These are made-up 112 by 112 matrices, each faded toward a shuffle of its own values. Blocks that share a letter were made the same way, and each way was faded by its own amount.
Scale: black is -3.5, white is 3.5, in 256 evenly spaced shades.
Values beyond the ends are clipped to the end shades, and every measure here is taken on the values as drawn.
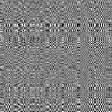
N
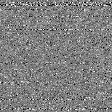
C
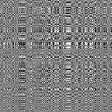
N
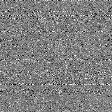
C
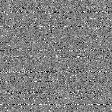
C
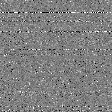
C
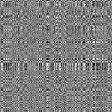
N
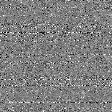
C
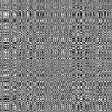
N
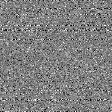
C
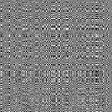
N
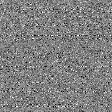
C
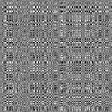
N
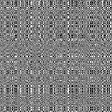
N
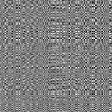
N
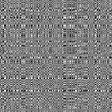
N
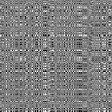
N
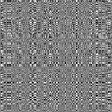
N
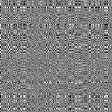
N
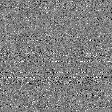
C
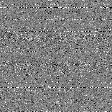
C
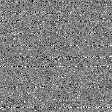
C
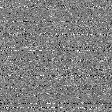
C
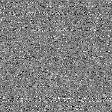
C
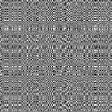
N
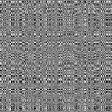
N
